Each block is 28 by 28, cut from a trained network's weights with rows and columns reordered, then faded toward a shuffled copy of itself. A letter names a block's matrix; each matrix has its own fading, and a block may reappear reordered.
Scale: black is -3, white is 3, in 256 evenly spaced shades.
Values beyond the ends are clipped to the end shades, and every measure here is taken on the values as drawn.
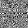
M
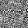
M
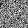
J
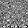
M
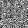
J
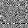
M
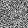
J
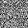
J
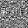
M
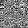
M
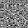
M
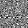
M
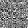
M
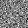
J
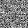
J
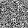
J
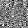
M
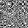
M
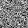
J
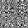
M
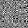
M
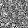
J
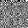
M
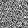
J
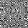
M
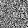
J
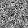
J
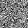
J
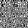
M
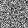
J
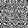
M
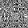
M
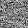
J
